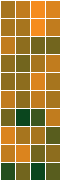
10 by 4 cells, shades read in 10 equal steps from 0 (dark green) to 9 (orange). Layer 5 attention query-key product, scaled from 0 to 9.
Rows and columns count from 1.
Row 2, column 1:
6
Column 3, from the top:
9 9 4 6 8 7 2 6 4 0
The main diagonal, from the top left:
6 6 4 7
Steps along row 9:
up down up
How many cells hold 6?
8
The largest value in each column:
8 8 9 8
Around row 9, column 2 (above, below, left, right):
6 4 7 4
